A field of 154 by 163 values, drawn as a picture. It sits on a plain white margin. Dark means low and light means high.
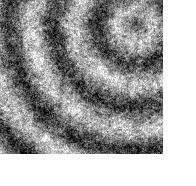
Odd rows or columns: none. Mirror symmetry: none. Average level on the scale: 50%. Rings: centred on the top right.
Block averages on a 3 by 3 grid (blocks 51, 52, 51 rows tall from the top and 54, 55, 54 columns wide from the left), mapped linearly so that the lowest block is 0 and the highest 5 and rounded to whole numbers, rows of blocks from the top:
1 0 5 / 2 1 1 / 1 1 0
